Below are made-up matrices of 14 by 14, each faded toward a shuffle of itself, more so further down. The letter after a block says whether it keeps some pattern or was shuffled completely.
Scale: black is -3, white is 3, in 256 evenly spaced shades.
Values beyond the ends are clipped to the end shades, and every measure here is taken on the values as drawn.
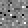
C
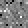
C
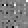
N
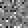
C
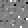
C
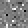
C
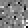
C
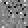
C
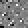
C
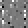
N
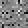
N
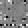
N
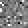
C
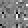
N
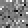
C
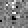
N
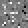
C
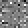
N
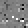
N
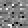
N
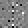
N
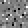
C
